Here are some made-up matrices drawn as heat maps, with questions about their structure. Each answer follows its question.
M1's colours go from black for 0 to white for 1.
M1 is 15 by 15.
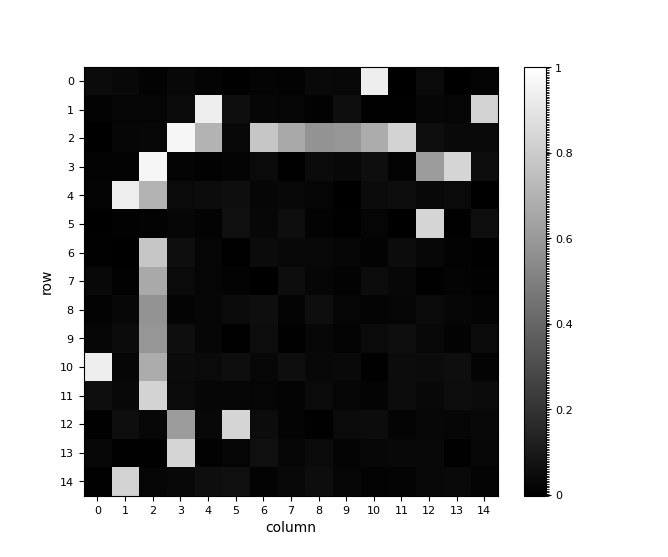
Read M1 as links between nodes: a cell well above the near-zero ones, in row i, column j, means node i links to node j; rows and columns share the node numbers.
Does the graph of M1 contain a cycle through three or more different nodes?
no
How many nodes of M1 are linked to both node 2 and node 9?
0
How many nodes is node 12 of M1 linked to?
2
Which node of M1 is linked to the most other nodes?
node 2
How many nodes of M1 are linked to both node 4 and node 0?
0
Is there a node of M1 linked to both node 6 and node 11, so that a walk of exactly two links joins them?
yes
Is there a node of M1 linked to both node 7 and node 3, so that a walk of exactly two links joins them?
yes
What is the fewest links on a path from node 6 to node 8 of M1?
2
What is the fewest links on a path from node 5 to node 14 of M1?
6
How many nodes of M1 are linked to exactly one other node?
9
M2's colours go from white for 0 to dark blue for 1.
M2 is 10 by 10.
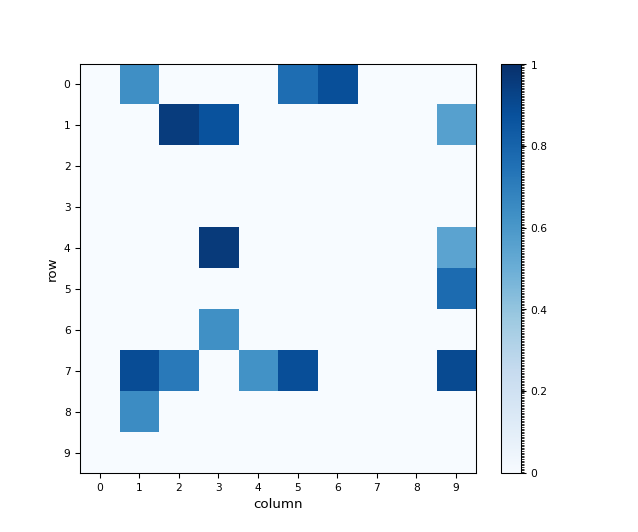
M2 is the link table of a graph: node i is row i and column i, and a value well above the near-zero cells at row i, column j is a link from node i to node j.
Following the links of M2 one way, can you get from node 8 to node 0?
no
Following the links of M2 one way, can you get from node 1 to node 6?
no
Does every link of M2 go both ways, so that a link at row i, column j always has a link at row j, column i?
no
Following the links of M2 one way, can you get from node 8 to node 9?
yes
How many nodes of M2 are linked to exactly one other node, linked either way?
1
